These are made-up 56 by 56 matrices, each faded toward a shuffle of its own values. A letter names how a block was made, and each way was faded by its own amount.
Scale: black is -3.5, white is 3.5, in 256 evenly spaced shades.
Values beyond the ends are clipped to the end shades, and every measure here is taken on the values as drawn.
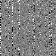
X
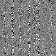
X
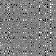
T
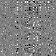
T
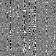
X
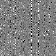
X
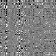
T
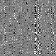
T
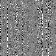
X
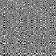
T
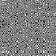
T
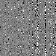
X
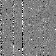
X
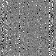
X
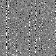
X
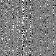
X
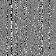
X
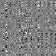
T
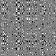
T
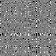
T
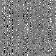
X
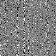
X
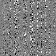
X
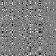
T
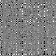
T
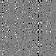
T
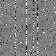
X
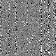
X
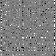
T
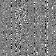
X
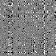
T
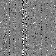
X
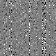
X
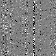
X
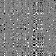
T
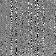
X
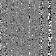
X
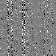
X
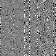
X
